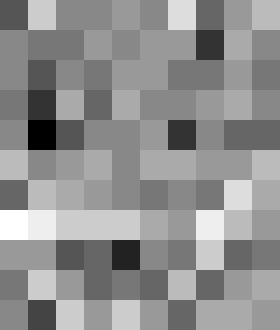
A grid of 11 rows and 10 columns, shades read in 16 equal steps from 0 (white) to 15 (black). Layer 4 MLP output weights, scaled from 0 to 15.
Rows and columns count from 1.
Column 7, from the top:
2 6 8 7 12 5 7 6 8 4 9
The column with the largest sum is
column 2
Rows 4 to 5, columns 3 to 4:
5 9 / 10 7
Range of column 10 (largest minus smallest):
5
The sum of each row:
61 72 74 71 89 55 61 32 79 67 61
